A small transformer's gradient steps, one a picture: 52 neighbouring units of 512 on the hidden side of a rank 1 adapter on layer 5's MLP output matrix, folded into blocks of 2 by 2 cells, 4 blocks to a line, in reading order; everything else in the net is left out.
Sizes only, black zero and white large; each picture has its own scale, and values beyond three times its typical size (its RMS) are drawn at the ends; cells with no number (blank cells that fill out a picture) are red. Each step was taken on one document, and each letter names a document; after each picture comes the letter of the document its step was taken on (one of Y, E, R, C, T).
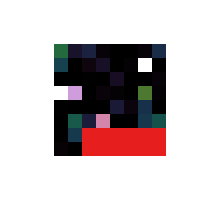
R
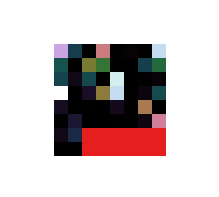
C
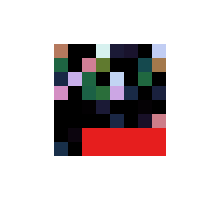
C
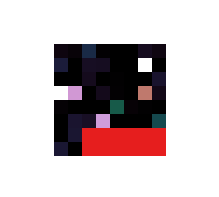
R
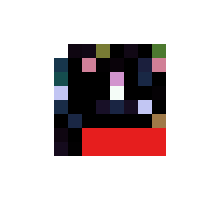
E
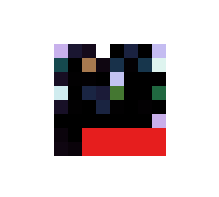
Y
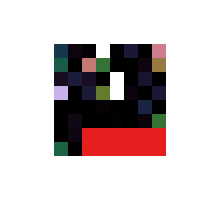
C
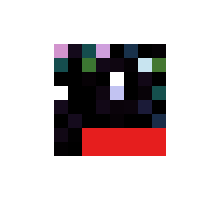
E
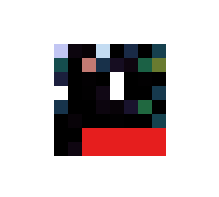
E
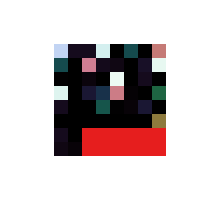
Y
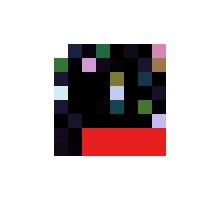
E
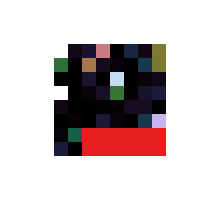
E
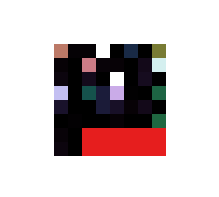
Y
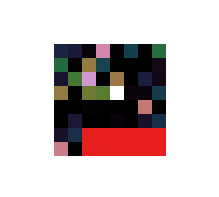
C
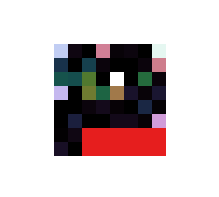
C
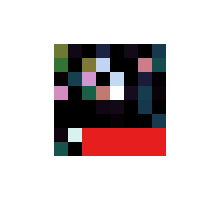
C
